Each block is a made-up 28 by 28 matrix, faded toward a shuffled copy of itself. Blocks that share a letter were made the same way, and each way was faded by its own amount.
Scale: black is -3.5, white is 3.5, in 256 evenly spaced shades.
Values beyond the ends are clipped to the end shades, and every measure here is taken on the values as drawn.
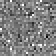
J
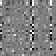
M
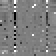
M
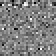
J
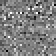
J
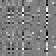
M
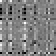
M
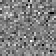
J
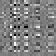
M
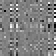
M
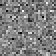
J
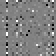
M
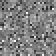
J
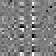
M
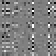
M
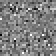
J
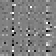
M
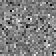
J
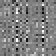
M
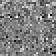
J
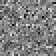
J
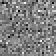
J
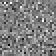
J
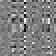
M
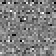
J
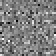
J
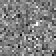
J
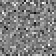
J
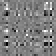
M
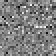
J
